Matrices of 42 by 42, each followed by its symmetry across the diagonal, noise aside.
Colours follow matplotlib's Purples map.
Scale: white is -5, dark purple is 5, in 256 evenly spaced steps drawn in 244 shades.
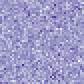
neither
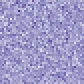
antisymmetric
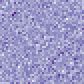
symmetric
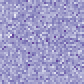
neither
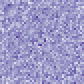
symmetric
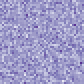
antisymmetric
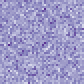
symmetric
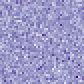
neither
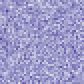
antisymmetric
